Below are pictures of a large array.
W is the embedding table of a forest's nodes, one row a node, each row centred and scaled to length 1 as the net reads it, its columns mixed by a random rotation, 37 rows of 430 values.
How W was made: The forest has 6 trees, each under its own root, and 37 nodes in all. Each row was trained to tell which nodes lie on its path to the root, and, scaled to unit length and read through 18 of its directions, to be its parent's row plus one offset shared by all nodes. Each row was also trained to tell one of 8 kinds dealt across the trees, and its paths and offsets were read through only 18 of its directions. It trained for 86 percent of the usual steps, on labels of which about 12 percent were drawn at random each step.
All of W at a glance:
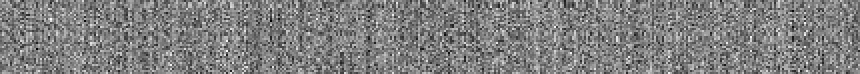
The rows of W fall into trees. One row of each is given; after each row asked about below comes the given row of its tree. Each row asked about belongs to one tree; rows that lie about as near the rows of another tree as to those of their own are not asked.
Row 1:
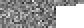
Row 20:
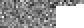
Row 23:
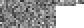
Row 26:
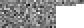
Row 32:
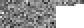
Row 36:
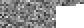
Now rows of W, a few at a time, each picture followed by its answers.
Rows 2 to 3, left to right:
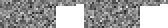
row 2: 20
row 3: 20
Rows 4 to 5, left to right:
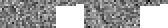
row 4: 26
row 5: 1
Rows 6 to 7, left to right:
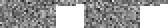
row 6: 23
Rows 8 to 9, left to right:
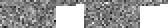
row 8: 26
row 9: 23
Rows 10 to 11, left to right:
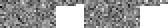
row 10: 32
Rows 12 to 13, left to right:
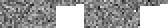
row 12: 20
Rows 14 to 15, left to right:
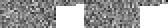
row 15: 32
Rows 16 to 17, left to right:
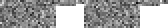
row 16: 23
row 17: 23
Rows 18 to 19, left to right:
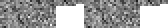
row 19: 1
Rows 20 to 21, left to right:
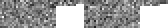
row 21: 32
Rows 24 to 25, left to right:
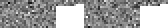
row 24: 32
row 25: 20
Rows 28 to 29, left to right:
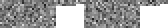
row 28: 36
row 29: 1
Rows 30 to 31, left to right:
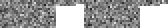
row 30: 1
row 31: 1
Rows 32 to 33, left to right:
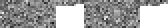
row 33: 26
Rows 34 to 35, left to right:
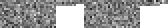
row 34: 26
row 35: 36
